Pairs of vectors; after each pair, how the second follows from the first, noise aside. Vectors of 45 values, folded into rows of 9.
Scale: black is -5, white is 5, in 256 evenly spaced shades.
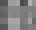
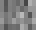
shuffled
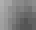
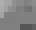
partly zeroed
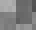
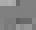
partly zeroed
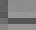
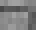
reversed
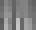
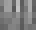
reversed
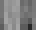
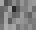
shuffled
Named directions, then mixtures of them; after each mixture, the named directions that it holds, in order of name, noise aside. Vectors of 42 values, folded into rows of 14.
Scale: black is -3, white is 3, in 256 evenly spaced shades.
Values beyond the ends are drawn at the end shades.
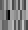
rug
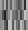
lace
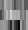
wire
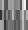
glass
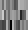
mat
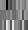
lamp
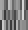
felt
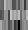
rug, wire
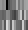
lamp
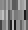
felt, lace, mat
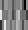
felt, glass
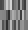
lamp, rug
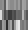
felt, lamp, wire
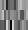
lamp, mat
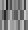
lace, lamp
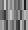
lace, wire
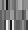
lamp, mat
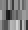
rug, wire
